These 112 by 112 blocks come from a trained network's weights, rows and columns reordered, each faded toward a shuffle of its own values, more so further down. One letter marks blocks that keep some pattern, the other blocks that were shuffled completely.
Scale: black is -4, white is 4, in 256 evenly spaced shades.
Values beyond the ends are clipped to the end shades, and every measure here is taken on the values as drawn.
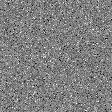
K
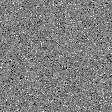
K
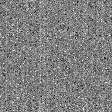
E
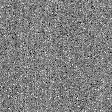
E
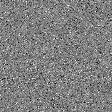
E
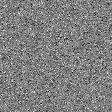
K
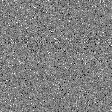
E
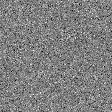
K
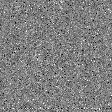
E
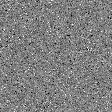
K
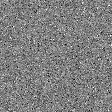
K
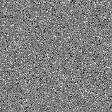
E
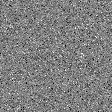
K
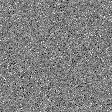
K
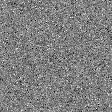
K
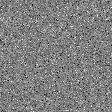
K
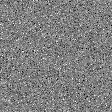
K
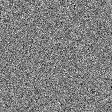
E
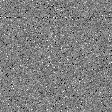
E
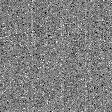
E
